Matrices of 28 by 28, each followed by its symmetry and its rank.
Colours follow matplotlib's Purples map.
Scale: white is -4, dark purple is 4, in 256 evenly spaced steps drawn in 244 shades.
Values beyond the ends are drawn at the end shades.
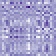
neither, rank three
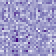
neither, rank five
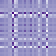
symmetric, rank one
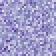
neither, full rank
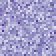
neither, full rank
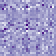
neither, rank five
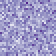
neither, full rank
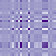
symmetric, rank one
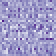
neither, rank five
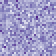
neither, full rank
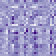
neither, rank three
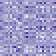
neither, rank three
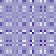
symmetric, rank one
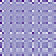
symmetric, rank one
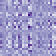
neither, rank three
